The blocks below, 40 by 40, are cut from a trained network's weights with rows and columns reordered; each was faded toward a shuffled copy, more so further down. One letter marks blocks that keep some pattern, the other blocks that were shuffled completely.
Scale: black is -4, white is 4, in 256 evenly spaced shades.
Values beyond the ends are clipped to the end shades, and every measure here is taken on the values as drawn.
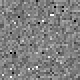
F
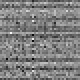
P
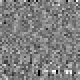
P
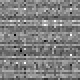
P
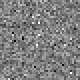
F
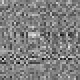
P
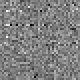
P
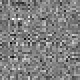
P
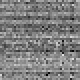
P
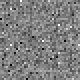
F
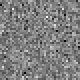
F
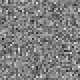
F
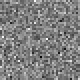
F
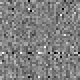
P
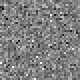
F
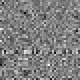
P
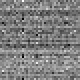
P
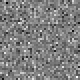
F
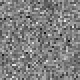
F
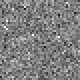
F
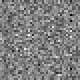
P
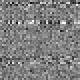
P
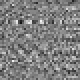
P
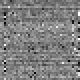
P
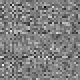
P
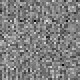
P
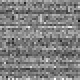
P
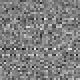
P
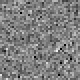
F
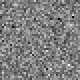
F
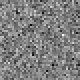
F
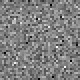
F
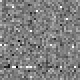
P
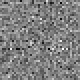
P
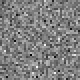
F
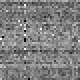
P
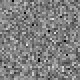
F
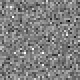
F
